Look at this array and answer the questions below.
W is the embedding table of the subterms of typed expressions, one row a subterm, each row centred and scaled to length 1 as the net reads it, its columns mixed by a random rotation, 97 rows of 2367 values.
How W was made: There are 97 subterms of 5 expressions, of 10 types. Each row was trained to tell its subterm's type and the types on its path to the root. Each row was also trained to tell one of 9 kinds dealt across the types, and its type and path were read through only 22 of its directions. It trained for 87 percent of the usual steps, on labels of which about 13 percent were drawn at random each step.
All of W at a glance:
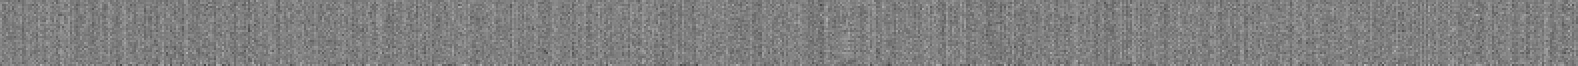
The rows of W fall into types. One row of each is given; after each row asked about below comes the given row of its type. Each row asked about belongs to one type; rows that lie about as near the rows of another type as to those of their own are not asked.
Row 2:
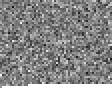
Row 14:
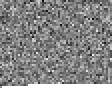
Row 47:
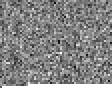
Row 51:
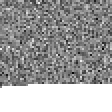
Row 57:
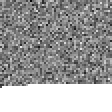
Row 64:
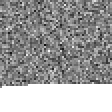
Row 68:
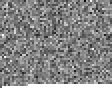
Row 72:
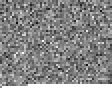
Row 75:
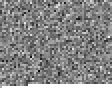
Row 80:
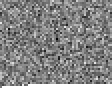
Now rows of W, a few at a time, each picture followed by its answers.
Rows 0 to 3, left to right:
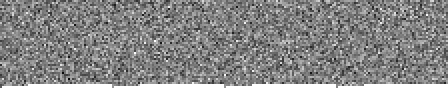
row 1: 75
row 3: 57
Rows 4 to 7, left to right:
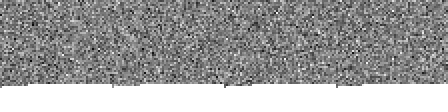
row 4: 75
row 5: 57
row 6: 80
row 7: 2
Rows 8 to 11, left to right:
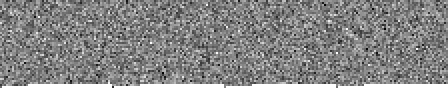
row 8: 80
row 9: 72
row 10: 14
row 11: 57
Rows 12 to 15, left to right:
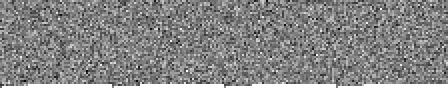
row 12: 64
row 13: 51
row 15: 57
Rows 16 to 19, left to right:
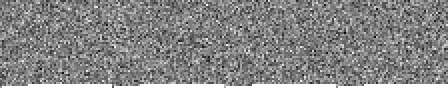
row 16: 2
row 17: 51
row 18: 14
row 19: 72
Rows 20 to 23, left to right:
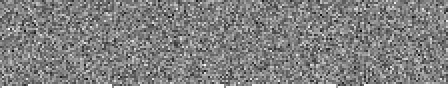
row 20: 14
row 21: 68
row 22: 68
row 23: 14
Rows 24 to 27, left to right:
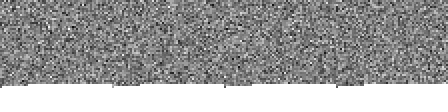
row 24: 51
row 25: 14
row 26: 75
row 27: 72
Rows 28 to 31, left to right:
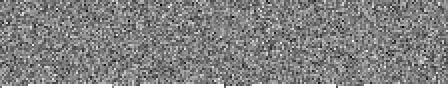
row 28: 47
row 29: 75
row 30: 51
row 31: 47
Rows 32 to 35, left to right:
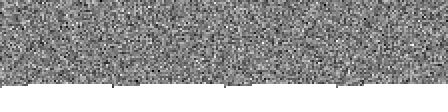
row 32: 64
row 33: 64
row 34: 14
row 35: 80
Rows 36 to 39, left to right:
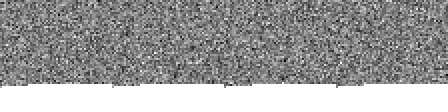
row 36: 2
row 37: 47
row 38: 57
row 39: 57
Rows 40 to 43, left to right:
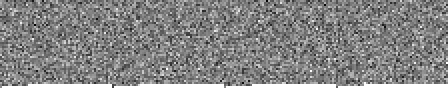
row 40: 14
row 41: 64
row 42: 14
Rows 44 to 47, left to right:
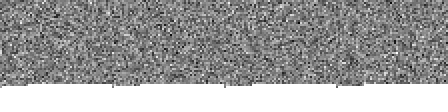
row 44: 2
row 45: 57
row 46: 75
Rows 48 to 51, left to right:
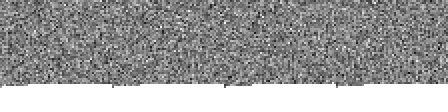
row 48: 64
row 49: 51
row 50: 80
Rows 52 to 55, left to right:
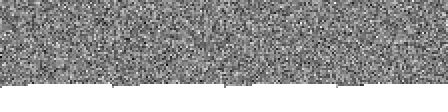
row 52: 72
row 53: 2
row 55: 14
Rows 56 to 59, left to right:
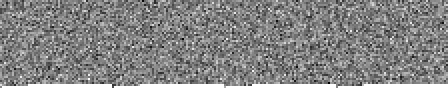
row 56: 72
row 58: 80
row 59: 68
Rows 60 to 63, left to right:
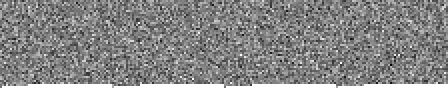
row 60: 2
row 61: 14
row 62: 47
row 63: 2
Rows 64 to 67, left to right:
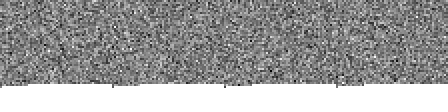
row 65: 57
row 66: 72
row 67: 57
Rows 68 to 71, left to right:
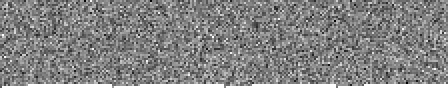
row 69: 68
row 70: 80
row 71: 72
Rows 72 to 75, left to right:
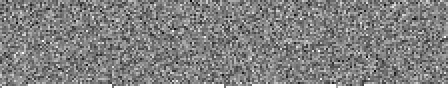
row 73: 64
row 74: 57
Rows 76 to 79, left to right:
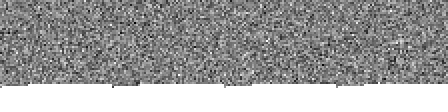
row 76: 72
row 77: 75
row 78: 80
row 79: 2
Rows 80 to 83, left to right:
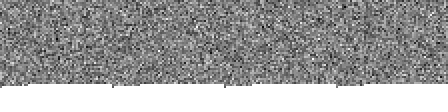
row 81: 2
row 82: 47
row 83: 72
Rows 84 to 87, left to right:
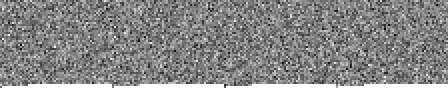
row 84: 72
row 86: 64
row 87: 14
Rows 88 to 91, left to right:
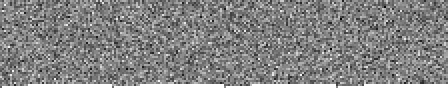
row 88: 75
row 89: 57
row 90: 68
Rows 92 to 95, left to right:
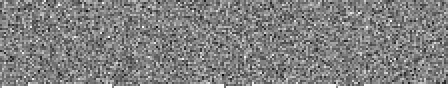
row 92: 75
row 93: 47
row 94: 75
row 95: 47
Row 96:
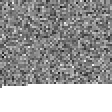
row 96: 68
